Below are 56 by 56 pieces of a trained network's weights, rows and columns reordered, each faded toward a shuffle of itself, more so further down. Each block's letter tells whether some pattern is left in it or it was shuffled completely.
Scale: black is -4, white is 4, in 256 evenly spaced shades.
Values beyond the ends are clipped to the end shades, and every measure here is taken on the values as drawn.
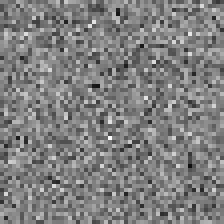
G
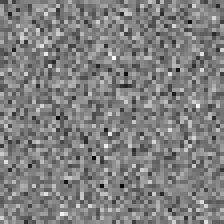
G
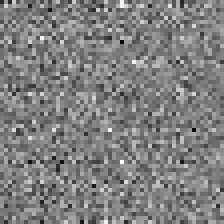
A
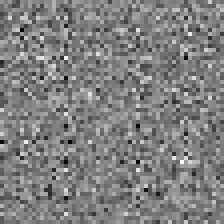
A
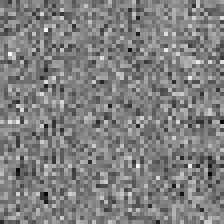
A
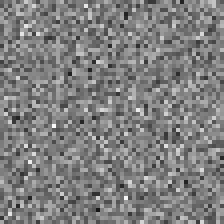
G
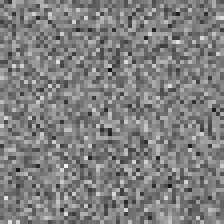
G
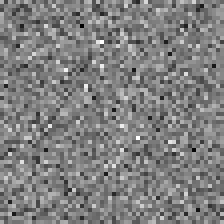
G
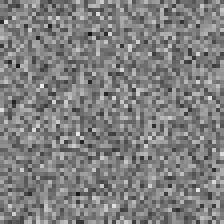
G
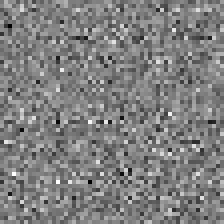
A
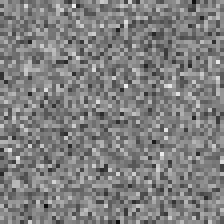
G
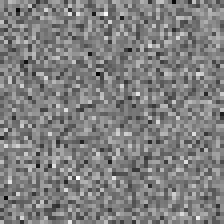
G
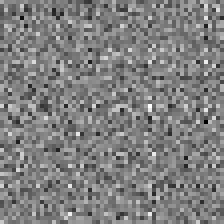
A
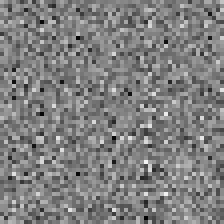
A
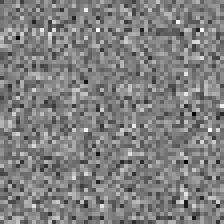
A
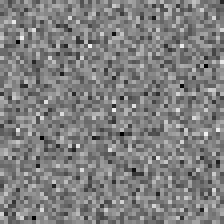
G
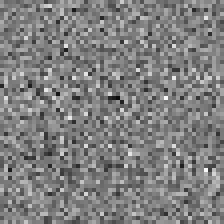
A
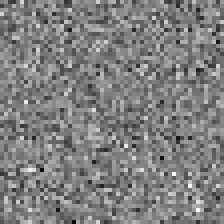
A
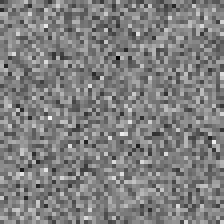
G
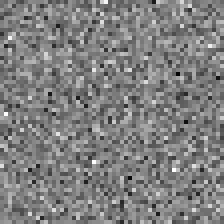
G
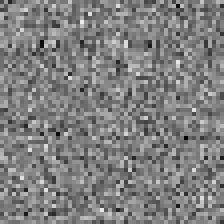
A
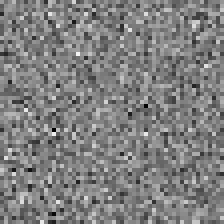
A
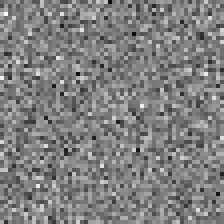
G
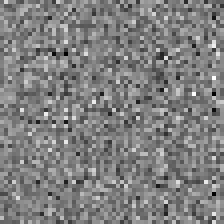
A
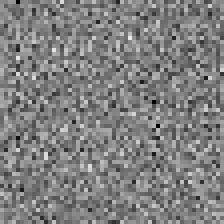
A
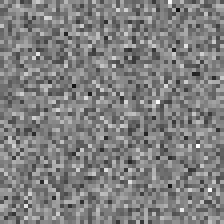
G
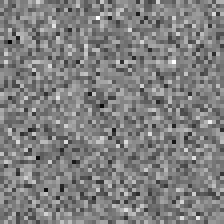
G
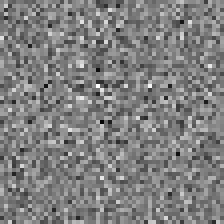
A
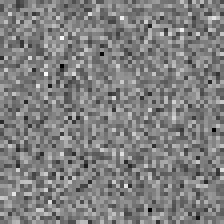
G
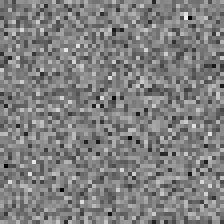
G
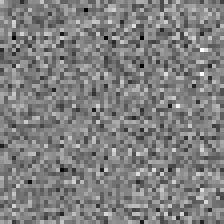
A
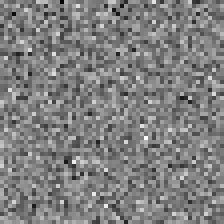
G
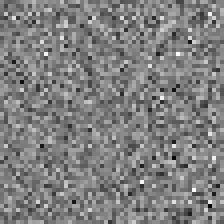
A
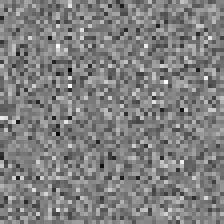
A
